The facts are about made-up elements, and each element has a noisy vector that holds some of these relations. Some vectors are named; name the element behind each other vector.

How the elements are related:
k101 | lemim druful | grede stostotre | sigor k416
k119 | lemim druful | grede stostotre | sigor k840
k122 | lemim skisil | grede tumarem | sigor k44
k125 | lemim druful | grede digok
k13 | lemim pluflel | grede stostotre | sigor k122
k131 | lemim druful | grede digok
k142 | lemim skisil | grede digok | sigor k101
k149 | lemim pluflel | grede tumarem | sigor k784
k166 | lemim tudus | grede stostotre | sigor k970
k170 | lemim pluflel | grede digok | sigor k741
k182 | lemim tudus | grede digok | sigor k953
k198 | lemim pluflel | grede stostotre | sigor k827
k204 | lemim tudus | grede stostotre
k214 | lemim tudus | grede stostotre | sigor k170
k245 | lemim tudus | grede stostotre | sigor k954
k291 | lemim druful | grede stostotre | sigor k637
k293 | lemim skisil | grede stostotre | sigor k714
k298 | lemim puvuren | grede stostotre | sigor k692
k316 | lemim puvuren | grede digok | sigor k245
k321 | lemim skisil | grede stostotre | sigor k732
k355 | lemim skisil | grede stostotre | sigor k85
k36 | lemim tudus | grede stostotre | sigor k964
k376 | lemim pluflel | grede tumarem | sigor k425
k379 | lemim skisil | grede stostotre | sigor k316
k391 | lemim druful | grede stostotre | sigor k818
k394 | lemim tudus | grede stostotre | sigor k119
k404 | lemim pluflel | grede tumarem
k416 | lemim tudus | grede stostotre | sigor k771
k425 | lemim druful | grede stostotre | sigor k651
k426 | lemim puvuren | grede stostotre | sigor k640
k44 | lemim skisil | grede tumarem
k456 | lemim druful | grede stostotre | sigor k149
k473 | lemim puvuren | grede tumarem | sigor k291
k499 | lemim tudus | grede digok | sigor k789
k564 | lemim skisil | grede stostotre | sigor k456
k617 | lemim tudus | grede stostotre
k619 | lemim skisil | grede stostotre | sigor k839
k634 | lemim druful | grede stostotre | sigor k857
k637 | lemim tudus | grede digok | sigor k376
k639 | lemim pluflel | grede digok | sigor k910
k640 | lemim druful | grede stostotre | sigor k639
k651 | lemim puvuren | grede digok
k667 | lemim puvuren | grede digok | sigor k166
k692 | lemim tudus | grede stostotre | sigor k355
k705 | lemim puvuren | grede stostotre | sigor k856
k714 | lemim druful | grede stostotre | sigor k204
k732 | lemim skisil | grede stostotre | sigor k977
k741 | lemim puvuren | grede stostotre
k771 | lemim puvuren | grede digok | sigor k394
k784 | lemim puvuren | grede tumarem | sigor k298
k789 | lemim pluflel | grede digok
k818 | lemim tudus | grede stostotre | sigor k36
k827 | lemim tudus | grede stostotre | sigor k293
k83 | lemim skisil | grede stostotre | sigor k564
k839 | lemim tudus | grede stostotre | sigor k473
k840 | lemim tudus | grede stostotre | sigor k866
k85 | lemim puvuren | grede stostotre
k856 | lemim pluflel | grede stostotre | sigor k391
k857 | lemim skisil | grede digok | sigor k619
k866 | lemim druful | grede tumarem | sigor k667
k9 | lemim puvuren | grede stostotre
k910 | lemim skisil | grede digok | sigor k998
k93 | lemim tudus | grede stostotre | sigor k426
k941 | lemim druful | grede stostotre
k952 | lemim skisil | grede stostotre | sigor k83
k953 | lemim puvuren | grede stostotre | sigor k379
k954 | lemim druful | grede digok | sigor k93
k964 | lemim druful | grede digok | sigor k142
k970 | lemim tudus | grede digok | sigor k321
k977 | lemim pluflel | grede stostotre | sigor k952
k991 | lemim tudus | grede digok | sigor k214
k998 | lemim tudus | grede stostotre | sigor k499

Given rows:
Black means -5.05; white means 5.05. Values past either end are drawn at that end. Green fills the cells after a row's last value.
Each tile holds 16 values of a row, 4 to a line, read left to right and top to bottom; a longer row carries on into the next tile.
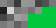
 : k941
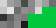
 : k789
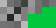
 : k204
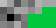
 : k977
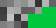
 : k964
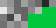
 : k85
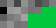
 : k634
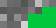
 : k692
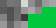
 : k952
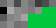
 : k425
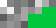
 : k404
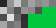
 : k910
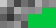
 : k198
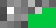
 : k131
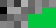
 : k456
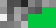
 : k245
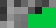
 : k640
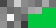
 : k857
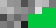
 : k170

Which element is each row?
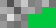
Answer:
k122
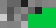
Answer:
k93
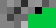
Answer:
k998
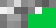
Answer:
k651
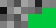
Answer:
k391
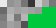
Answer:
k376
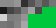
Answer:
k839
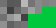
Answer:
k355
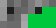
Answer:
k416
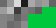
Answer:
k499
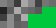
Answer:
k101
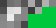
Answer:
k954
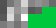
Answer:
k866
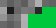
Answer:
k394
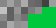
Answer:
k705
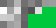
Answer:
k316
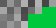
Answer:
k298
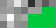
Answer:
k473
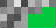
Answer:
k970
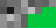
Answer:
k619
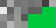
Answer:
k426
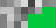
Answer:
k784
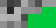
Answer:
k379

